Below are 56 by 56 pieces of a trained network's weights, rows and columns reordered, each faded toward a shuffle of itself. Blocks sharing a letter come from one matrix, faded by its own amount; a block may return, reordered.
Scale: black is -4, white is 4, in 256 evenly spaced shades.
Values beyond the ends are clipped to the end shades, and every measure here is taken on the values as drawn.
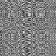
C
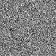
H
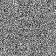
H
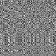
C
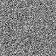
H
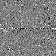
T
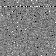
T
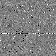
T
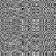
C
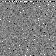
T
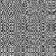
C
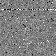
T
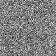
H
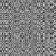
C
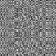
C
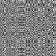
C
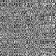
C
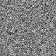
H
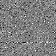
T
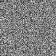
H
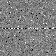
T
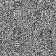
H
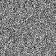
H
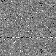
T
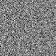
H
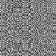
C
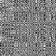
C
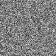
H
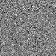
H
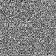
H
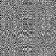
C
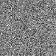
H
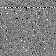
T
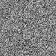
H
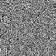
H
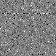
T
